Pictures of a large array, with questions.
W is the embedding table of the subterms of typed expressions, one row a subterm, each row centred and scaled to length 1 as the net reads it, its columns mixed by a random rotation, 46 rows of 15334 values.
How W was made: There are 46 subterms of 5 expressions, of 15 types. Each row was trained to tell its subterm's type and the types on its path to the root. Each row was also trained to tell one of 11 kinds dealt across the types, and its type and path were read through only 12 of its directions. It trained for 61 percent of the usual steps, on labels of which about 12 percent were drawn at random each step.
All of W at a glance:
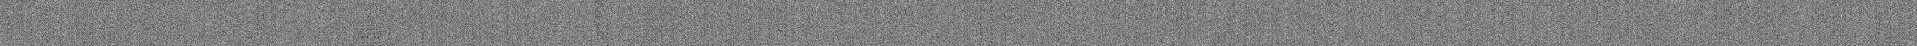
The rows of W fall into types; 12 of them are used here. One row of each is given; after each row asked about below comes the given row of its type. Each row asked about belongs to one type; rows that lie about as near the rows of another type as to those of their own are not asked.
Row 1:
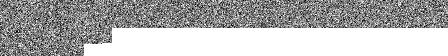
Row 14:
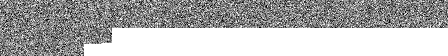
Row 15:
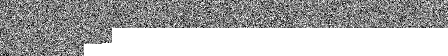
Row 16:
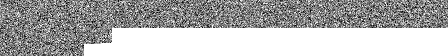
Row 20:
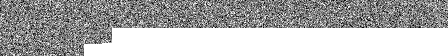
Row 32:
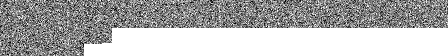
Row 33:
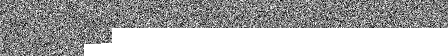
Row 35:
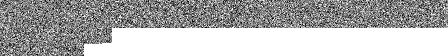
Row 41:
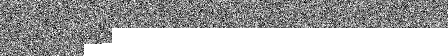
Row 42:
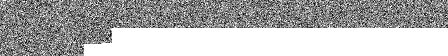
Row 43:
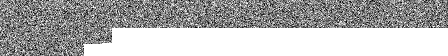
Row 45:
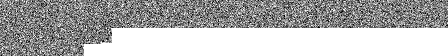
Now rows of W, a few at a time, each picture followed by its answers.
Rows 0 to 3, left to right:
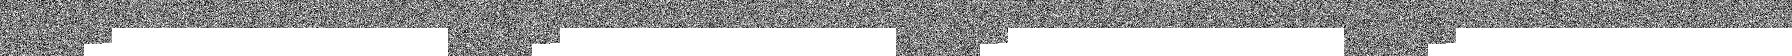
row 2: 16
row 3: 32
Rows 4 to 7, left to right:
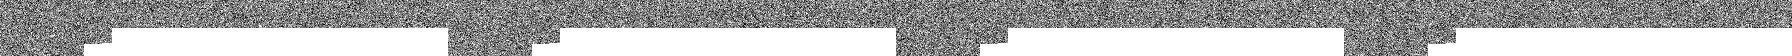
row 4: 35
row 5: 43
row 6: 33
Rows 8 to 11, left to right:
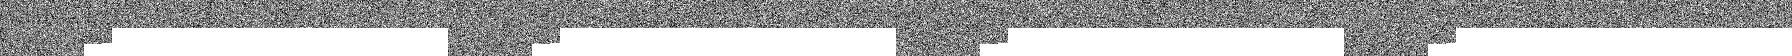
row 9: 15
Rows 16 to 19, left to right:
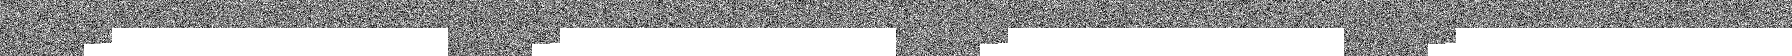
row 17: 32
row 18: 15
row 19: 33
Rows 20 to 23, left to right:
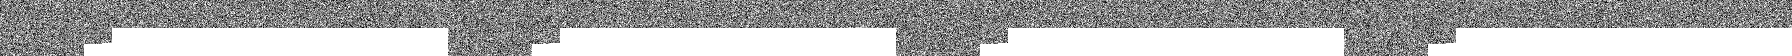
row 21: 35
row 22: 43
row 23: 32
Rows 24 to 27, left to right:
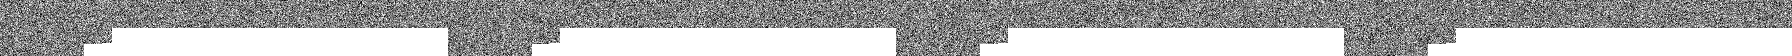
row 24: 16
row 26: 1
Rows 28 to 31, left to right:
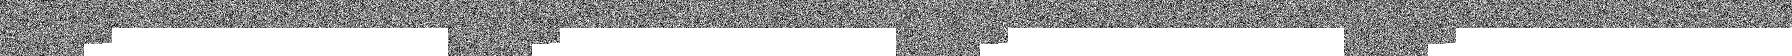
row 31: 35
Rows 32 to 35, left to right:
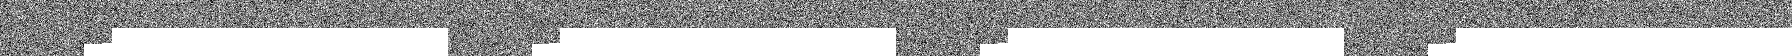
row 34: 33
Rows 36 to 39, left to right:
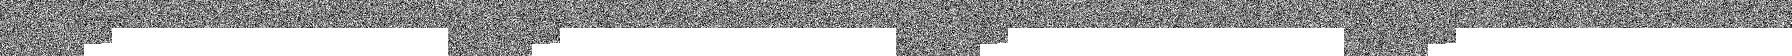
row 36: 42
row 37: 42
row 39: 14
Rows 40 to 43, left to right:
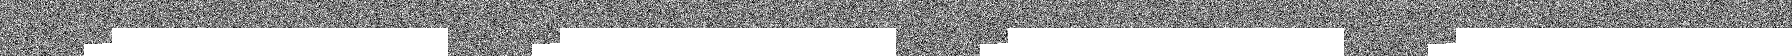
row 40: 41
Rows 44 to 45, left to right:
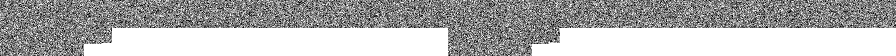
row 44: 16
